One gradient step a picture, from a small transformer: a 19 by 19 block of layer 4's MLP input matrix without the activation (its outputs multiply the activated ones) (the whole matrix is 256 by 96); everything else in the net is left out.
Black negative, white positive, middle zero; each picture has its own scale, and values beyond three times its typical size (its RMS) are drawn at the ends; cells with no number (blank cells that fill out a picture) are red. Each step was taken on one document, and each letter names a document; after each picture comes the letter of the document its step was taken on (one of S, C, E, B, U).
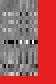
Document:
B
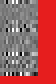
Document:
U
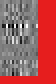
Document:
U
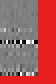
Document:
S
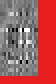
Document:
B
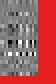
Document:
B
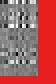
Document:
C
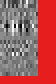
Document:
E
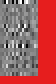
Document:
U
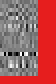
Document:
C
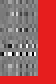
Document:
B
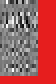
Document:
E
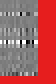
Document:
S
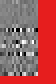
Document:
S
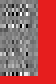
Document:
U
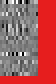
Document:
U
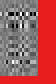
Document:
C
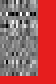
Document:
E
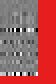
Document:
S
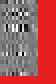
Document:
U
